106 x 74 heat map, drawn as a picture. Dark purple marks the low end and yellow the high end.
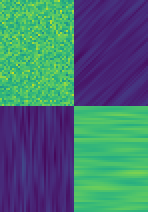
The table splits into 2 rows of 2 panels. Panel 1,1: high, fine-grained. Panel 1,2: very low, slanting up to the right, faint in contrast. Panel 2,1: very low, streaked downward, faint in contrast. Panel 2,2: high, streaked across, faint in contrast.
